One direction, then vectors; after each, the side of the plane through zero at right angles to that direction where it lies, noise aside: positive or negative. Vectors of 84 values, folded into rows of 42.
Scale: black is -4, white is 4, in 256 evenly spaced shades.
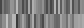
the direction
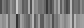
positive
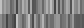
negative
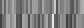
positive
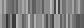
negative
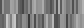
positive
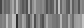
positive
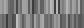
negative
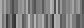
negative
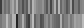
positive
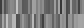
positive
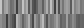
negative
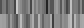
positive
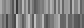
negative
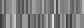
positive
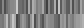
positive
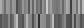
negative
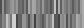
positive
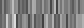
positive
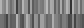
negative
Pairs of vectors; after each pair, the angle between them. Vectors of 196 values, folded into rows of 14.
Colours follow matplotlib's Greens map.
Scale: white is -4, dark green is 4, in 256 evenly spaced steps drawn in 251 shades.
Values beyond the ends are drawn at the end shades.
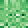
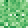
nearly opposite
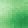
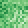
partly opposed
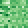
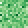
partly opposed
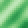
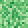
orthogonal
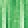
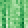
nearly opposite
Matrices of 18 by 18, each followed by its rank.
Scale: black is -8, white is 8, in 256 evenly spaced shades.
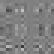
two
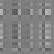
one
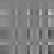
one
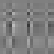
one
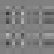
one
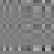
one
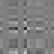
one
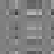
one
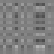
one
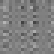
two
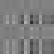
one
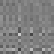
two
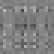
two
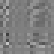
two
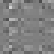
two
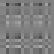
one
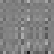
two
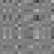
two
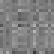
two
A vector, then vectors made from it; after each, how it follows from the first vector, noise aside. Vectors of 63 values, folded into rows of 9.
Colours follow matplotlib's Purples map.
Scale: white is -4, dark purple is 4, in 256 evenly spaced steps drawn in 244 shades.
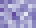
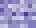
sign-scrambled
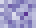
negated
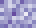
sign-scrambled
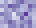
negated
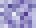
negated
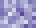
reversed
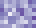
reversed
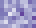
reversed
